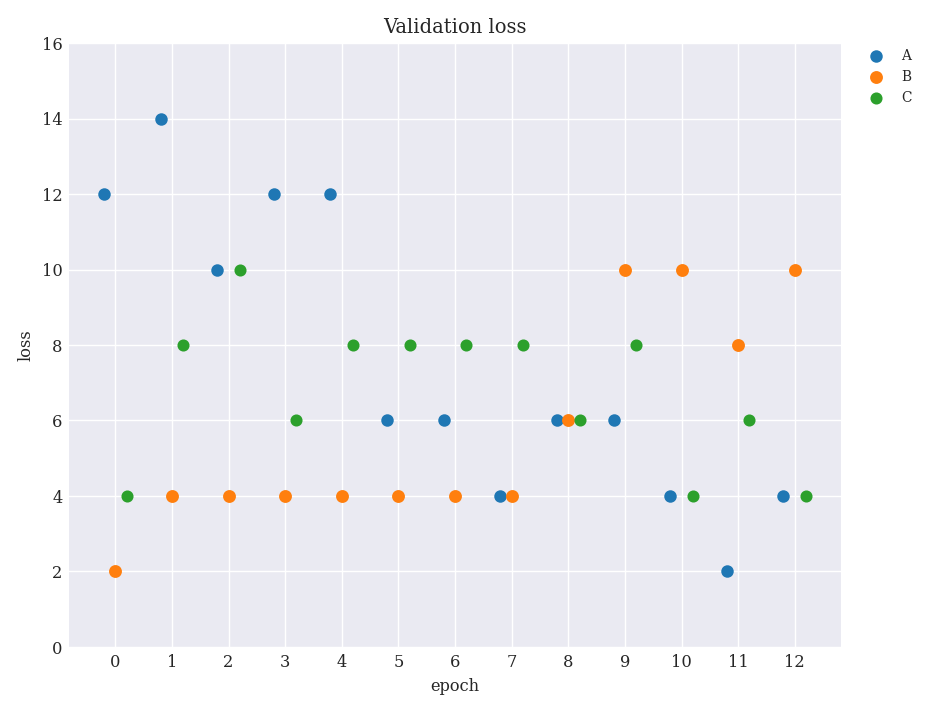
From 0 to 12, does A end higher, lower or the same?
lower
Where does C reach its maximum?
2
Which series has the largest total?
A
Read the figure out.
Title: Validation loss
x-axis: epoch, ticks 0 1 2 3 4 5 6 7 8 9 10 11 12
y-axis: loss, ticks 0 2 4 6 8 10 12 14 16
Legend: A, B, C
Values:
A: 12 14 10 12 12 6 6 4 6 6 4 2 4
B: 2 4 4 4 4 4 4 4 6 10 10 8 10
C: 4 8 10 6 8 8 8 8 6 8 4 6 4
